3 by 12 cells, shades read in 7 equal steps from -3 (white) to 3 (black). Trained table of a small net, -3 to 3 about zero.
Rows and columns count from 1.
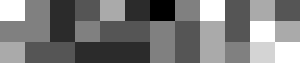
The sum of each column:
-4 1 5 3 2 5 3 2 -5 2 -6 -3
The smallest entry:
-3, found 4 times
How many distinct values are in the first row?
6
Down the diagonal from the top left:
-3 0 1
